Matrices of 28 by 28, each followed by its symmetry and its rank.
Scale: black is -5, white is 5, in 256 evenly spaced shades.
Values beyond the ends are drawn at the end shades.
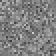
symmetric, full rank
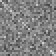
symmetric, full rank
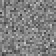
neither, full rank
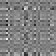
neither, rank two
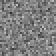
neither, full rank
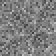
symmetric, full rank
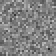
symmetric, full rank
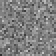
neither, full rank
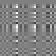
neither, rank one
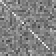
symmetric, full rank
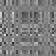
neither, rank two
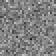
neither, full rank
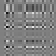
neither, rank one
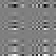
neither, rank one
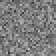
neither, full rank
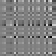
neither, rank one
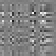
neither, rank two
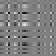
neither, rank one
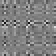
neither, rank two
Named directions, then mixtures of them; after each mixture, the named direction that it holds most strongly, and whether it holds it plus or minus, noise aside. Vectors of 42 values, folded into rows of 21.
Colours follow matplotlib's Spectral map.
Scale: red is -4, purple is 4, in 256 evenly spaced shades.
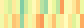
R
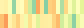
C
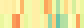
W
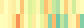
W, plus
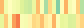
R, plus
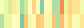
R, plus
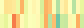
W, plus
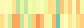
R, plus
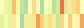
R, plus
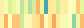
R, plus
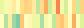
R, minus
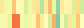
W, plus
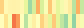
W, plus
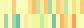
C, minus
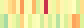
C, minus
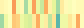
W, plus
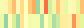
C, minus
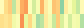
R, minus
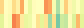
W, plus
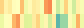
W, plus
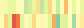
W, plus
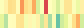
W, plus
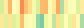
R, minus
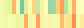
C, minus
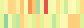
C, minus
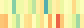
W, minus
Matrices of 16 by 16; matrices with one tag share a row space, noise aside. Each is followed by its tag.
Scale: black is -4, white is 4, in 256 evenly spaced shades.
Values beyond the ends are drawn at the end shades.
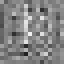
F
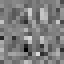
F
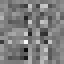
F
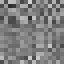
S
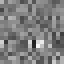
S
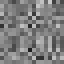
S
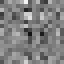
F
